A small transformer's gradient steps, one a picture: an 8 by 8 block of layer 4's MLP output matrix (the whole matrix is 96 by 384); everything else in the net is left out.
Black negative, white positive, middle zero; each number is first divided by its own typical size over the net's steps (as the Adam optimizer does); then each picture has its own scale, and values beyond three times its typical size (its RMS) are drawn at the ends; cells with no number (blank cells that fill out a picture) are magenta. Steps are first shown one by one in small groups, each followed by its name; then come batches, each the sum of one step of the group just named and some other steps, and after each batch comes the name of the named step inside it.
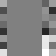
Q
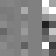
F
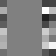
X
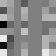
Q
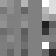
F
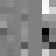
F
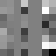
X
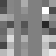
Q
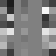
X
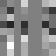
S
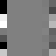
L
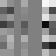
S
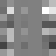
L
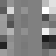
L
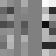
S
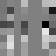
S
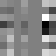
S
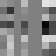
S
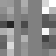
S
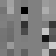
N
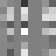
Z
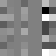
Z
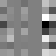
Z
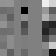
N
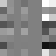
Z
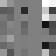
N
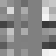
Z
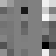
N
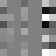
Z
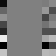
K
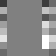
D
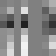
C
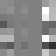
D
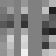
C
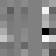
D
